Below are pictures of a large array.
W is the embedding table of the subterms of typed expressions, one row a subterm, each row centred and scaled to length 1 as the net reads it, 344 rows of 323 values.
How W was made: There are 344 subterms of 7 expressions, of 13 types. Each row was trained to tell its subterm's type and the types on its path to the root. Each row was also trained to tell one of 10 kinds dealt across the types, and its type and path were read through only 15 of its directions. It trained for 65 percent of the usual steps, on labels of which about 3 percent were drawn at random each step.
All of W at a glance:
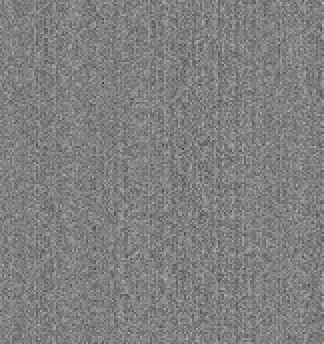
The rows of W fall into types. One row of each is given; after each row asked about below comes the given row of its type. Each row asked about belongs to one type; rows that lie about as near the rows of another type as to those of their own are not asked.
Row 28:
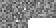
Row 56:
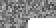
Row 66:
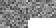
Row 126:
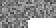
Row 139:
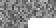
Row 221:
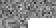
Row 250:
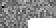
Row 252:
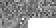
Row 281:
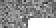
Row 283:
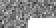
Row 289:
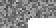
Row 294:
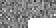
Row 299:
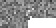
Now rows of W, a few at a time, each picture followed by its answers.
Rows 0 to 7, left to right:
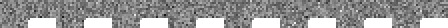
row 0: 294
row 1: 56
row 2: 299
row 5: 139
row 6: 283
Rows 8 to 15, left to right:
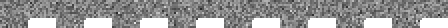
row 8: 126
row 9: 56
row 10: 56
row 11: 299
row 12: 283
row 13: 252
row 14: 126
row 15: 126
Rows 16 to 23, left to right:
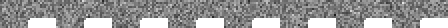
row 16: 281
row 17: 289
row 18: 294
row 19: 66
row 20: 283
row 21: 299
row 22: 139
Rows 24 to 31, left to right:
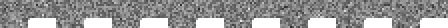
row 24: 281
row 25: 250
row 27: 139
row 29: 66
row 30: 250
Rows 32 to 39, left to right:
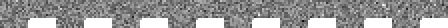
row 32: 56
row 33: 126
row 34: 250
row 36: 294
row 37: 289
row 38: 126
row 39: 283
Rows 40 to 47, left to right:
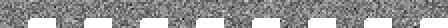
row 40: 66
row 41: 66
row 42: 299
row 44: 126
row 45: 56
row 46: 252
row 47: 283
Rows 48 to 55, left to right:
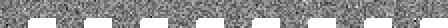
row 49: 66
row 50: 283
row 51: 281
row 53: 250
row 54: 66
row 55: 221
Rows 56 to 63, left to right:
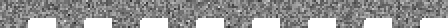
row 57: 250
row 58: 294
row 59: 139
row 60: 283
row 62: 56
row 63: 56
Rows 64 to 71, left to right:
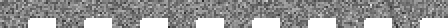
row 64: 294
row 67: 250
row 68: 283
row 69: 289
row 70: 281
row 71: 252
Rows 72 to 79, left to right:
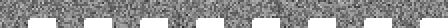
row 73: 281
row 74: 281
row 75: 252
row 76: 139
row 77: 294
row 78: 281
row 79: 250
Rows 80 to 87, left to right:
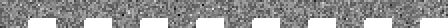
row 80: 250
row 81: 281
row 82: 294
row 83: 28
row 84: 221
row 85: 294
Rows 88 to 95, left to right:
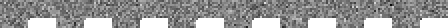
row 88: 250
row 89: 252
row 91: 252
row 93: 299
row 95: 299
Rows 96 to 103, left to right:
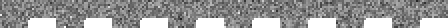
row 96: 221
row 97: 66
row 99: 294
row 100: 289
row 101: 250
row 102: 56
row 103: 139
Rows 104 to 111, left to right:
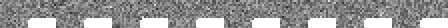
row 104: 28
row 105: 294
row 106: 283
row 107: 56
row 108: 221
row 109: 299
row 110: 56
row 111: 139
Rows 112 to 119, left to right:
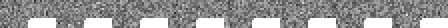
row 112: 252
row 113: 252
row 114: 56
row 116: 221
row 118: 126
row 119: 252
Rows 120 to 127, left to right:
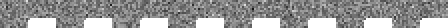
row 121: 28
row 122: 281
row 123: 56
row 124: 283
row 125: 299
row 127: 56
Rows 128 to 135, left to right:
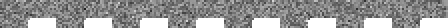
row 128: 294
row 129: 28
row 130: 126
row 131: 289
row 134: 299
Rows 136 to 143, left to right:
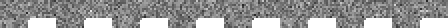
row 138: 289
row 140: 283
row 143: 250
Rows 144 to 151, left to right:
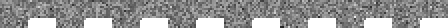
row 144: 139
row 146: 252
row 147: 66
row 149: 281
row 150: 66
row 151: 221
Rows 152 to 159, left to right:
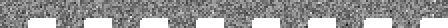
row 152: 250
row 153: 299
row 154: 252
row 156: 66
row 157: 281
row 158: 139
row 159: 283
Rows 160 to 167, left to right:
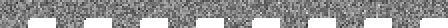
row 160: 139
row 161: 252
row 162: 66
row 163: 281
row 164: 283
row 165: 56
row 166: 221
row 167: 28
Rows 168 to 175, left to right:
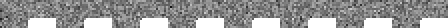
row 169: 28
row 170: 221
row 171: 126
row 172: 250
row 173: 252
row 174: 289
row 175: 299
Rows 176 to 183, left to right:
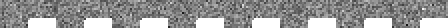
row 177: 126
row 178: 299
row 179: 28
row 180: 299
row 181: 252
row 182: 221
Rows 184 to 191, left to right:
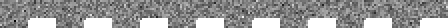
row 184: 252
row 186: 221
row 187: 283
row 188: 66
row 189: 139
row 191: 139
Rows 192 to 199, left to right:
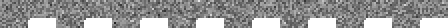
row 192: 28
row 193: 126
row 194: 283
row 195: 139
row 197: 126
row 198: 28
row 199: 289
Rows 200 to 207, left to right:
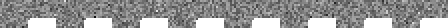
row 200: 221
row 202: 126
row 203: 252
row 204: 294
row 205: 252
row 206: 221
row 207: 221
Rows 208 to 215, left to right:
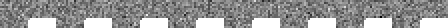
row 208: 252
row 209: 299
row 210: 28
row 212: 66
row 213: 281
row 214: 28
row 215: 252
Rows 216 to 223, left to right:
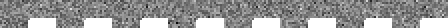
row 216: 126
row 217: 221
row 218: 299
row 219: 281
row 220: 56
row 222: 294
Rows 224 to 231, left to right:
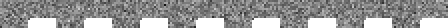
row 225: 126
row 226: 66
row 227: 66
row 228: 281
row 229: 28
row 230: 289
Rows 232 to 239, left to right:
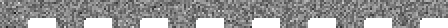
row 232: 294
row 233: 281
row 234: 294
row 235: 221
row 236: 66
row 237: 252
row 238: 289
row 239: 252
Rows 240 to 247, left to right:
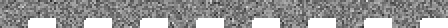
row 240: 289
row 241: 28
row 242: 289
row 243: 252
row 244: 139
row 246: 28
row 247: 221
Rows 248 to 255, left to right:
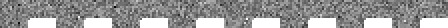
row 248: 250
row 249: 139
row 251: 250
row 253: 283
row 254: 56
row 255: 289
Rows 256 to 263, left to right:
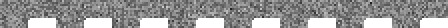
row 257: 221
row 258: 139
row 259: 139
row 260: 294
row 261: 281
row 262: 294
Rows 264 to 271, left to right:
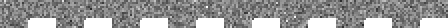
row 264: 250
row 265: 289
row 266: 283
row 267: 66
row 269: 28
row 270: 299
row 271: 252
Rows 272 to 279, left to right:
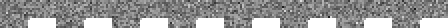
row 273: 126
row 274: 139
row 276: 299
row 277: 294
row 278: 281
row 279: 28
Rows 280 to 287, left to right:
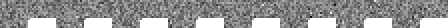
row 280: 139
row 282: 250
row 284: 28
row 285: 250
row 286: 283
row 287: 250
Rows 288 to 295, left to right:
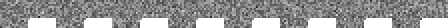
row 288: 289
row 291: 126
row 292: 221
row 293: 250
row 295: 126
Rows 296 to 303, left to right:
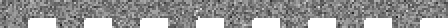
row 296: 289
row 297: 221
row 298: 139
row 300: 299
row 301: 66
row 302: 283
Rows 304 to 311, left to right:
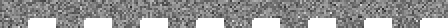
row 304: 281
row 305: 28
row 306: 250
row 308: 139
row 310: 126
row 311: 126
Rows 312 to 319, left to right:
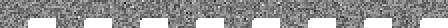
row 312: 283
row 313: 221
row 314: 28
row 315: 66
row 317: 299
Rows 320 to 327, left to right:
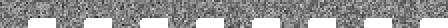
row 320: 221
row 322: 283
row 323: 289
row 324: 56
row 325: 281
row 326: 66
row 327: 250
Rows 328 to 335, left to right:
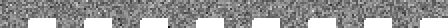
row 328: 299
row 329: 250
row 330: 252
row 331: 56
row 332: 66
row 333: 283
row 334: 289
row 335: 299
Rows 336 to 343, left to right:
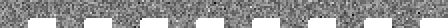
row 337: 294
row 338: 126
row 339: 252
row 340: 294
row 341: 139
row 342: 126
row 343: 250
